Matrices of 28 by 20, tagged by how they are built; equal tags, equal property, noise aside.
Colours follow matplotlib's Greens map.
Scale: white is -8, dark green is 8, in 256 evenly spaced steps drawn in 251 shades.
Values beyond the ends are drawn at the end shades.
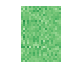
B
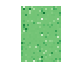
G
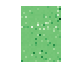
G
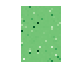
G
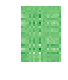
B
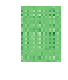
B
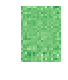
B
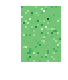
G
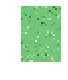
G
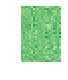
B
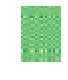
B
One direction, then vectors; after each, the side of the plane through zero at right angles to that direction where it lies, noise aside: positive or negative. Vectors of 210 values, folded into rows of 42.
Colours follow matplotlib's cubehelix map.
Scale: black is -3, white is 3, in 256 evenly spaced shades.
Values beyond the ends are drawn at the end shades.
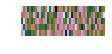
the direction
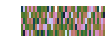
negative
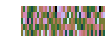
positive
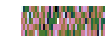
positive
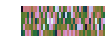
negative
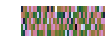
negative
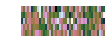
positive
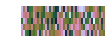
positive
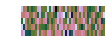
positive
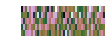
negative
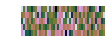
positive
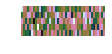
positive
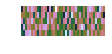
negative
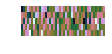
negative
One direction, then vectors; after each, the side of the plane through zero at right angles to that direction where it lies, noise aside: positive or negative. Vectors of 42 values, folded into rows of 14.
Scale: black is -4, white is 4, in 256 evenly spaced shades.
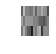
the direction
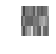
negative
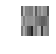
positive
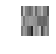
positive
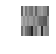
positive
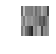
positive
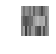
negative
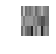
positive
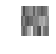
negative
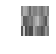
positive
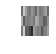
positive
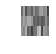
positive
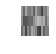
negative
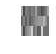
negative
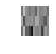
positive
